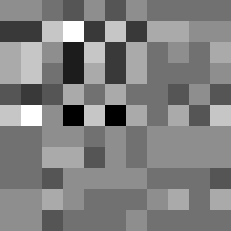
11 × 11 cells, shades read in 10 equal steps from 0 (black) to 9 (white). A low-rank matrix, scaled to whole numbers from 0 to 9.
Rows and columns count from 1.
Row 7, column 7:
4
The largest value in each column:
7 9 7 9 7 7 6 6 6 5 7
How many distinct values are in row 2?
5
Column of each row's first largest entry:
1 4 2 2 4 2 3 3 4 3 1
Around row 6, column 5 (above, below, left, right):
4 4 0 0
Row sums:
46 53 53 49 43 54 51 52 46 54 46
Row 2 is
2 2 7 9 2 7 2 6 6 5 5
